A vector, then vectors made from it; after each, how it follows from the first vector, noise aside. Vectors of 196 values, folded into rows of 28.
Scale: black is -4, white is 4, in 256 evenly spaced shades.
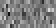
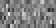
negated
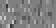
partly zeroed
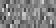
negated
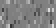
partly zeroed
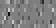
partly zeroed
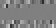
partly zeroed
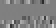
partly zeroed
